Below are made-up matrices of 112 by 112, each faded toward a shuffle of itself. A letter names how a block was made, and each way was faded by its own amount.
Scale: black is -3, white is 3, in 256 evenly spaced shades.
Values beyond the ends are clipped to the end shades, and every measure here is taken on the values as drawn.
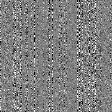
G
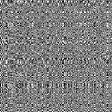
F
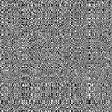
F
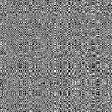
F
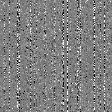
G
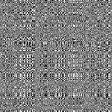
F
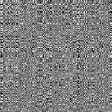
F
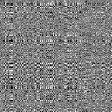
F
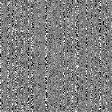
G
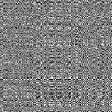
F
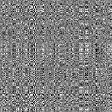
F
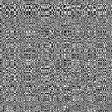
F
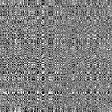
F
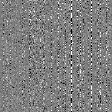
G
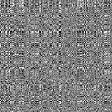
F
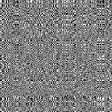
F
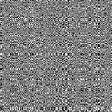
F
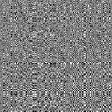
F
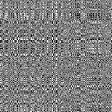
F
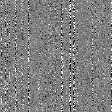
G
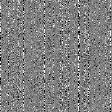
G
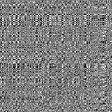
F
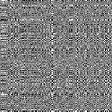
F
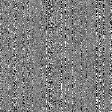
G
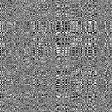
F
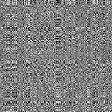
F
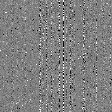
G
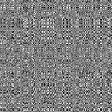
F
